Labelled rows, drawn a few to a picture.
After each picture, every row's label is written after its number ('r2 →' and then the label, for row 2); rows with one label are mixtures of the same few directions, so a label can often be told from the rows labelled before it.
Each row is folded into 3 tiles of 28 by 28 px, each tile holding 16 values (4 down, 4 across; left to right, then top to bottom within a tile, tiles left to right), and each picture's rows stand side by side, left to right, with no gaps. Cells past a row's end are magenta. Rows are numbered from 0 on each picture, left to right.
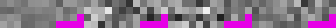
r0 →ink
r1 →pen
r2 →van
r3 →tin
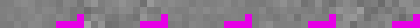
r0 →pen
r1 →ink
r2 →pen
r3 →tin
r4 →pen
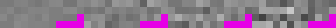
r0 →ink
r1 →ink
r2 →van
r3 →van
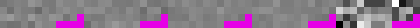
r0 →van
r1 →ink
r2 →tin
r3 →ink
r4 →ink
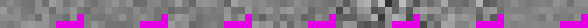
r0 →tin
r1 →tin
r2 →ink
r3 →van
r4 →tin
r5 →ink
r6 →tin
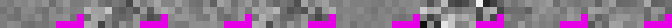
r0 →tin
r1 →pen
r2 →tin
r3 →pen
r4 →pen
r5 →ink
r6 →pen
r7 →ink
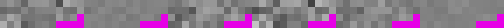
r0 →ink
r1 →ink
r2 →pen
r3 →ink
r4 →pen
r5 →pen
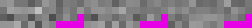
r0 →van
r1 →van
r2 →ink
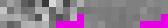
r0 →tin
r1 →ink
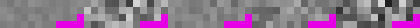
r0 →van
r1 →tin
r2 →tin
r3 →pen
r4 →tin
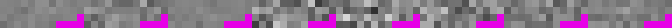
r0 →pen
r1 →ink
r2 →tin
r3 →ink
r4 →van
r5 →pen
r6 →tin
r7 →van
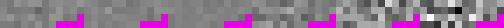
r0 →van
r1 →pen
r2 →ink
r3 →van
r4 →tin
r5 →van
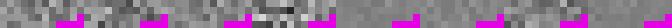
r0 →tin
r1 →pen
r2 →tin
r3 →van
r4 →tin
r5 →tin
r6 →ink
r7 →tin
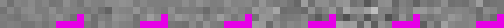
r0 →tin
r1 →pen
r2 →van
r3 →pen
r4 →van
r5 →ink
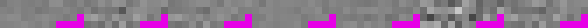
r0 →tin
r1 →van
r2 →van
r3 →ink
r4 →van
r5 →van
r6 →van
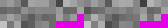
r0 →ink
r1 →ink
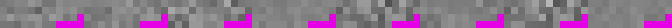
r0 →van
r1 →pen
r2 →ink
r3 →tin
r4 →tin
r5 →ink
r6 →tin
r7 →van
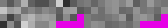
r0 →ink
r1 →tin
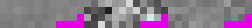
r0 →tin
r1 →pen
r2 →ink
